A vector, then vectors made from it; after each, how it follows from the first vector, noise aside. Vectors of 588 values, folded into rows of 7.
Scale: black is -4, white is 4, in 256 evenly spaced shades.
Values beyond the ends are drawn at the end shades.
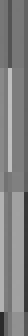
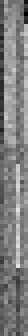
reversed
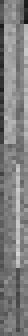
reversed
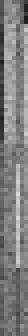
reversed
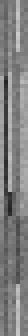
wrapped around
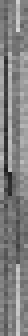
wrapped around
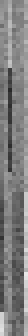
negated
